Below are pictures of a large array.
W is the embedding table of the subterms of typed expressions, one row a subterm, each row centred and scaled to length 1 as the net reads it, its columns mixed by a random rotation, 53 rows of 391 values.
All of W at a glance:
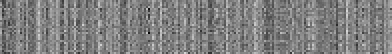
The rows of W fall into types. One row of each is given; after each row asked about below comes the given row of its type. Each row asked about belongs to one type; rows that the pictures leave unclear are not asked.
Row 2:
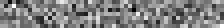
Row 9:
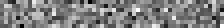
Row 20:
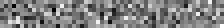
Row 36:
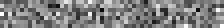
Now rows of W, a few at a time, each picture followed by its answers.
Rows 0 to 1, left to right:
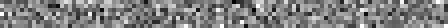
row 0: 36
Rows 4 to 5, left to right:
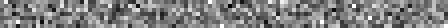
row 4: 20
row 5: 2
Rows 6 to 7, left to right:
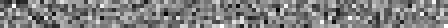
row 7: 20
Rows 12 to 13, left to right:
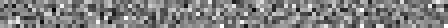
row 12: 20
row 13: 9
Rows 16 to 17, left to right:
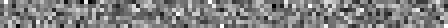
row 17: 36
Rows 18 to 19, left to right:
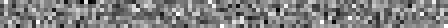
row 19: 20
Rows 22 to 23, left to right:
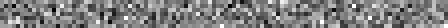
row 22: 20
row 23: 2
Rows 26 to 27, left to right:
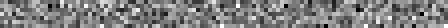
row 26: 36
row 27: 2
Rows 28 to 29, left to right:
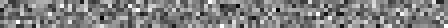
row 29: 20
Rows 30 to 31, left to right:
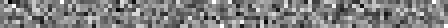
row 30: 2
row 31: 20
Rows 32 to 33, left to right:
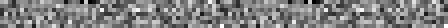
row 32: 9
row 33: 9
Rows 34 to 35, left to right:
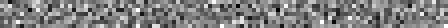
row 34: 9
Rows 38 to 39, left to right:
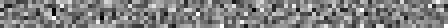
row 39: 9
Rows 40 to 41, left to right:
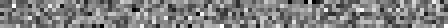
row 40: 2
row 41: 9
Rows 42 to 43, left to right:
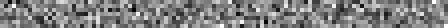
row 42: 2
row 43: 20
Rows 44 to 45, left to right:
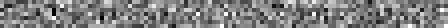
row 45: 36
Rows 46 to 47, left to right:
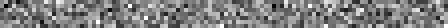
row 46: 2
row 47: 36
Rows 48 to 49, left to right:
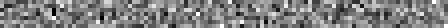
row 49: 20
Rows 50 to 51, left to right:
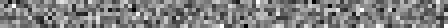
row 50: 2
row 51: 9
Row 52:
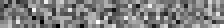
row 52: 20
